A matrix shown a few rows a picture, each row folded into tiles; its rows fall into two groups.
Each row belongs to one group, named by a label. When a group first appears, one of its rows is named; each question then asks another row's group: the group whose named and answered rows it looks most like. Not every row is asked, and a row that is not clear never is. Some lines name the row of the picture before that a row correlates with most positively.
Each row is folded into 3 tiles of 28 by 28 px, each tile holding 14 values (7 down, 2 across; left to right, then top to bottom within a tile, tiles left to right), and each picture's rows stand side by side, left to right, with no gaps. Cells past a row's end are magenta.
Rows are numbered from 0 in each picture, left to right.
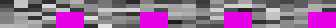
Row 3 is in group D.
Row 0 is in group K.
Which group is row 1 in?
D
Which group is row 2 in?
D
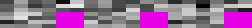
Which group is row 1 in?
K
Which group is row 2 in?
D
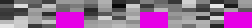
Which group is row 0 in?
K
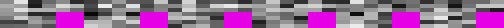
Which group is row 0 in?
D
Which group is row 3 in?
D
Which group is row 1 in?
K
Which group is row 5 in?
D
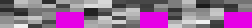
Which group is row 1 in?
K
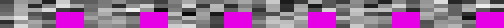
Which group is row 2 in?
K
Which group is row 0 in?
D
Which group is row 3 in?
K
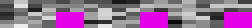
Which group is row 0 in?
K
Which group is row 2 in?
D
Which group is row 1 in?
D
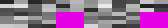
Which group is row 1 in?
K
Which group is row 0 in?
K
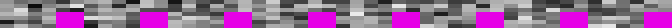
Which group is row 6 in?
K
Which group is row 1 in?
D
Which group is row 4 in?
D
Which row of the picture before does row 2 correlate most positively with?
0
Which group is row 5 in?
K
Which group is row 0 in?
D
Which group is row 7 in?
K
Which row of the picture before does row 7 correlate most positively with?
0
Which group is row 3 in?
D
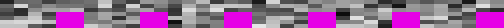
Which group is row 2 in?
D
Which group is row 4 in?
K
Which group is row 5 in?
D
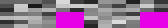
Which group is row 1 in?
D
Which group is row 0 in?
D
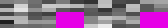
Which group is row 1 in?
K
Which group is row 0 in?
D
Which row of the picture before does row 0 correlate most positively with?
0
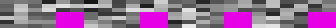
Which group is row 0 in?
D
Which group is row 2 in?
D
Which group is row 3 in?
K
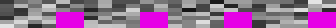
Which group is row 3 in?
D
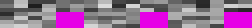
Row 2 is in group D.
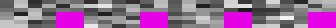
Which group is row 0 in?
K
